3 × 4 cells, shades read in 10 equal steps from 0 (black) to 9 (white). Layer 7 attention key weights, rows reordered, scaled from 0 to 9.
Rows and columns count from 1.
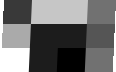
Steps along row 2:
down same up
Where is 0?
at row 3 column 3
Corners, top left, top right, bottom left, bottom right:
2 4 9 4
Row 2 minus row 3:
-3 0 1 -1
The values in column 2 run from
1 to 7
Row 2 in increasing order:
1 1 3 6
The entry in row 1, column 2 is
7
